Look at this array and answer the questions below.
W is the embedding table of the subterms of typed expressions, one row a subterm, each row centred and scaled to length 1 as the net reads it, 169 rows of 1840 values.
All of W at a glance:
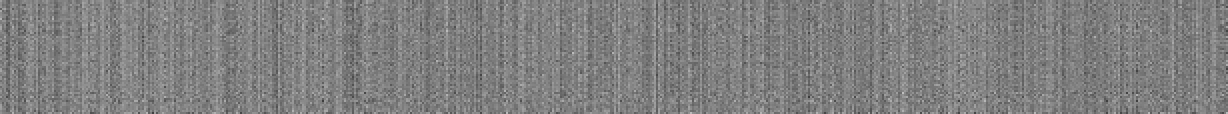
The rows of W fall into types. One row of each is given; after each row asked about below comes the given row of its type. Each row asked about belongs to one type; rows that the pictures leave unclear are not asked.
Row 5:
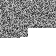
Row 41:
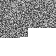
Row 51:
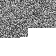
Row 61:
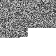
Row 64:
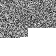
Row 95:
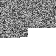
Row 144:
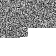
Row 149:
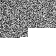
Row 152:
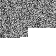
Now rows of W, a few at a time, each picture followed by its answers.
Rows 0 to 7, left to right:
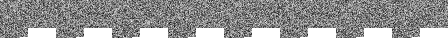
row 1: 5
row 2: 51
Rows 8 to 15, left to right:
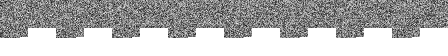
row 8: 152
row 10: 5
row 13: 61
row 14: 61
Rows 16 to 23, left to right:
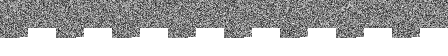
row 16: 41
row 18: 41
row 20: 152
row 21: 144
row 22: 5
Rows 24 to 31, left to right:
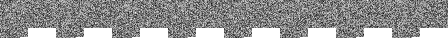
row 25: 61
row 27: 41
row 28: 41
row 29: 64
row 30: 5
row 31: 61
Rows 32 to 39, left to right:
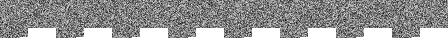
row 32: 51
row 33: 95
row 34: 149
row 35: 51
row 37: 64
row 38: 5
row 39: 152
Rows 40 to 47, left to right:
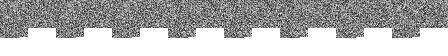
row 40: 41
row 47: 5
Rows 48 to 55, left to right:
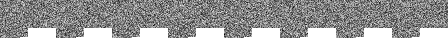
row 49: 144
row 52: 149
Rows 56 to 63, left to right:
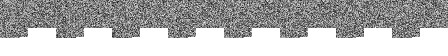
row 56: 61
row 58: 152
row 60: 61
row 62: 144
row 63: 51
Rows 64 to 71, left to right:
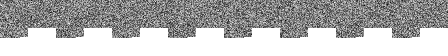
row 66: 41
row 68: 95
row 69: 152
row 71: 41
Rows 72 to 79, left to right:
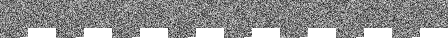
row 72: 144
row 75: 51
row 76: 95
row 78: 64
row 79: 41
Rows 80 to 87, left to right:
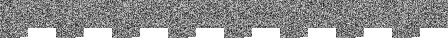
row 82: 41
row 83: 5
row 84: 5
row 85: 144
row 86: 149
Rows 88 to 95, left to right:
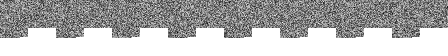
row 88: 64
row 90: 149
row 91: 152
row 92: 152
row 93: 41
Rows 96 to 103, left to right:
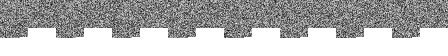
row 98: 41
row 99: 61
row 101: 5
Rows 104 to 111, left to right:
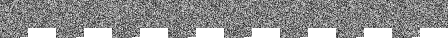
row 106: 51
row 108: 144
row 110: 152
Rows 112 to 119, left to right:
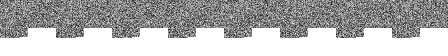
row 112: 61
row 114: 51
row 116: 64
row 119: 41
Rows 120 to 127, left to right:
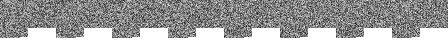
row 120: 61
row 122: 64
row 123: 64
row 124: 144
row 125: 95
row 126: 144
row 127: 41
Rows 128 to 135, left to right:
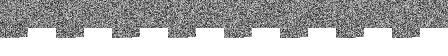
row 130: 95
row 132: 61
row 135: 95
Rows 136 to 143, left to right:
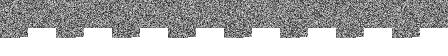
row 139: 95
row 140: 149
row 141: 51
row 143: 95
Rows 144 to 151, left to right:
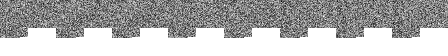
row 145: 64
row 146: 64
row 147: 149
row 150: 152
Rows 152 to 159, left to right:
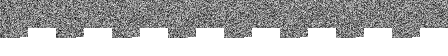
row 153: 95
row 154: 64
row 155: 64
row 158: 41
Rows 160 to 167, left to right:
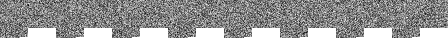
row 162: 5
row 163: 51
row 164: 144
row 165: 149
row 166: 95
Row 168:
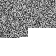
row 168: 152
